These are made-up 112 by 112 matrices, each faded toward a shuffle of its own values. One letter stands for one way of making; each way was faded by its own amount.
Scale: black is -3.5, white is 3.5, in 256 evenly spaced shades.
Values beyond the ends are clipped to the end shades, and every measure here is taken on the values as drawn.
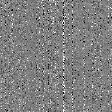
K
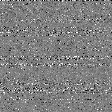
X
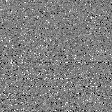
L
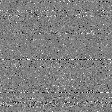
X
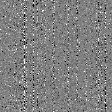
K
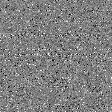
L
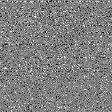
L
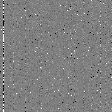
K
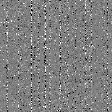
K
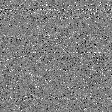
L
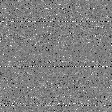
X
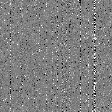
K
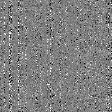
K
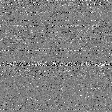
X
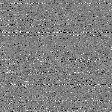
X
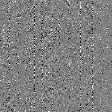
K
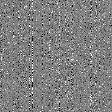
K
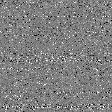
L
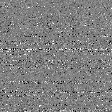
X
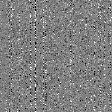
K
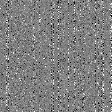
K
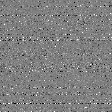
X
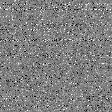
L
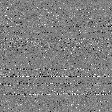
X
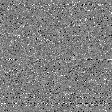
L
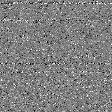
L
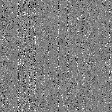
K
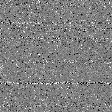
L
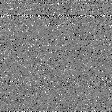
L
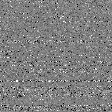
X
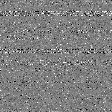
X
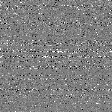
X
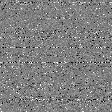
L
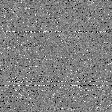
L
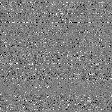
X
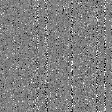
K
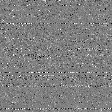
X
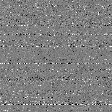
X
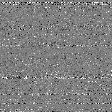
X
